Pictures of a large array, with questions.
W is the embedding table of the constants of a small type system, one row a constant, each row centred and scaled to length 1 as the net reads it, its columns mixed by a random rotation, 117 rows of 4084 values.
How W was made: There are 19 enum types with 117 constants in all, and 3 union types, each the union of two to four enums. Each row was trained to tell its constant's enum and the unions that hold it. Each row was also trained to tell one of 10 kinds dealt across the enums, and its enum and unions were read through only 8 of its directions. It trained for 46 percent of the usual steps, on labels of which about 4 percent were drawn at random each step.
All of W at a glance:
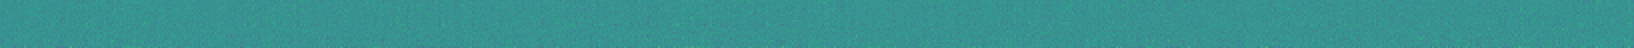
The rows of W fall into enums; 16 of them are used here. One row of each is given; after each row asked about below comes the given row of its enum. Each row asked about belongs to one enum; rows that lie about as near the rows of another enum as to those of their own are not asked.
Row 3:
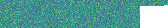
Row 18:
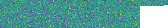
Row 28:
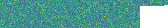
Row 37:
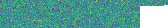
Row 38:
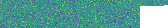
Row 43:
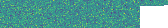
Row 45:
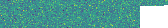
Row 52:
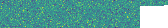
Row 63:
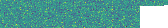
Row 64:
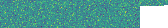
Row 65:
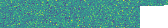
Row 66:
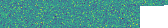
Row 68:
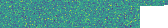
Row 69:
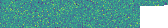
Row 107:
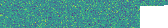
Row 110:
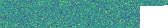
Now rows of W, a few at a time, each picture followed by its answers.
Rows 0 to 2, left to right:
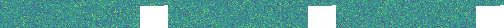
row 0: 3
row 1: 43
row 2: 45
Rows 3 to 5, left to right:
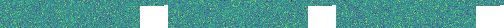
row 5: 68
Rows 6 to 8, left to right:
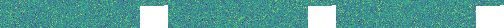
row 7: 18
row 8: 28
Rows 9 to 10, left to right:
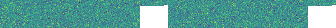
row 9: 69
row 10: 43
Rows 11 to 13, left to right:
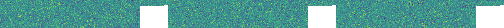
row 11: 64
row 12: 63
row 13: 69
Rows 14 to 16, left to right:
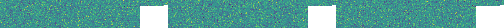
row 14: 65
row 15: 66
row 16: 38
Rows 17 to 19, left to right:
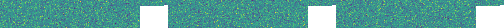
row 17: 69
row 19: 28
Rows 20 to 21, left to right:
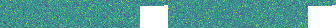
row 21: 66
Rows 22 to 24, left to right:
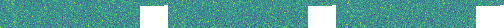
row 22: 69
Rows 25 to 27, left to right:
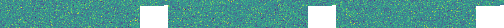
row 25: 66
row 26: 110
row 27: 3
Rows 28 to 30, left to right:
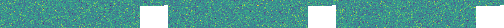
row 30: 18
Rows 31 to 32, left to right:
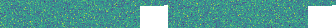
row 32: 68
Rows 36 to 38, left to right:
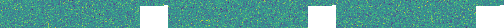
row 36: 43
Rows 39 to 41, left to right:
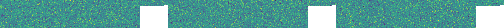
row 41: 3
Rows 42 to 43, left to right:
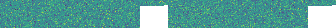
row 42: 45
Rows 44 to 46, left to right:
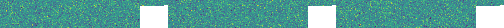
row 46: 64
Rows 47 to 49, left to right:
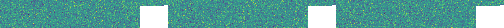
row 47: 66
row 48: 107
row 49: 69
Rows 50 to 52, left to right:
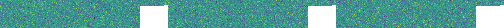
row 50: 110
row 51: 38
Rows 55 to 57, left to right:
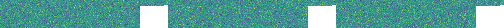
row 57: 52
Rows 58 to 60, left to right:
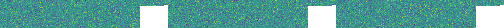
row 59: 18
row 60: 45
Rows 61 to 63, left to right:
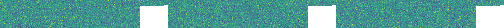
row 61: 18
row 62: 64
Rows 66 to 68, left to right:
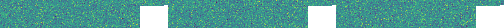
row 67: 38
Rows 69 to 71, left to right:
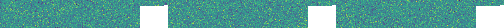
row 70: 63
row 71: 3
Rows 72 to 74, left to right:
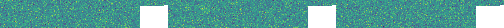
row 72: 43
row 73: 43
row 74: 68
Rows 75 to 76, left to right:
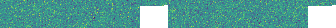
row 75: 43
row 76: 18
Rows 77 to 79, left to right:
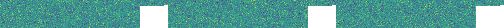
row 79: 28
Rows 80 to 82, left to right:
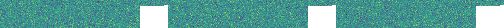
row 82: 65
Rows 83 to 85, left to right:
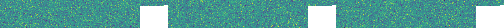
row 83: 64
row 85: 37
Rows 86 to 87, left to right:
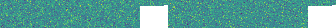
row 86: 45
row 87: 3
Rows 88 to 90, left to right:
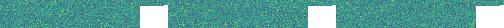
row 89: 66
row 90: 69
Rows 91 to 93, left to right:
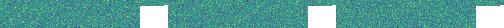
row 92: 28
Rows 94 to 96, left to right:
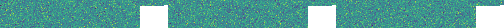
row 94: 28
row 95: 65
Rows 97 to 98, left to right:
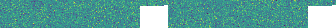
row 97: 66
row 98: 68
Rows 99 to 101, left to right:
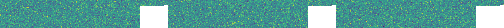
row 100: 45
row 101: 68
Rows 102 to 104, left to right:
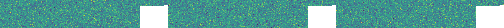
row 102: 68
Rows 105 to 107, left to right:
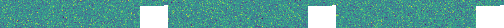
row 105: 18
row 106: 64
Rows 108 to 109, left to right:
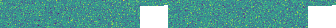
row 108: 65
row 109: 65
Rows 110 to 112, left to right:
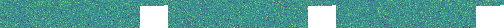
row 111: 3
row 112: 45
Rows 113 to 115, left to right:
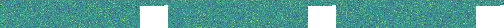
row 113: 28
